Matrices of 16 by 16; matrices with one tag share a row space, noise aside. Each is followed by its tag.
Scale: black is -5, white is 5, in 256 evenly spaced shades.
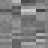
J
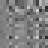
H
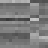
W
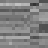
W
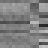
W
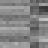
W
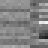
W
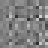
H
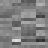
J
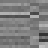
W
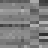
W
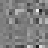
H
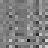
H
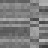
W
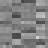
J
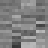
J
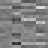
J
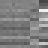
W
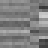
W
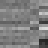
W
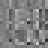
H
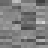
J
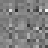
H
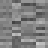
J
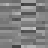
J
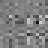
H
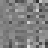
H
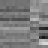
W
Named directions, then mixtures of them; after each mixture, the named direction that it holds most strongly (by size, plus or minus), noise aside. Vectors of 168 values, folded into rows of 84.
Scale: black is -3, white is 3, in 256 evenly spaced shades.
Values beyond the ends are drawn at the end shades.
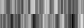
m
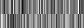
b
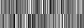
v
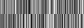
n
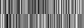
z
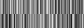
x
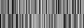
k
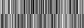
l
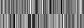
v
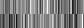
x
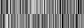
z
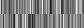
v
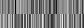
n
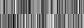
n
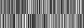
v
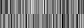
l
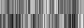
m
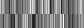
v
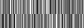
x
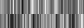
m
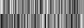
m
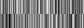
x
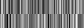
z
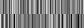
x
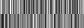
l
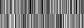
v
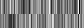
n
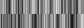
m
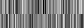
b
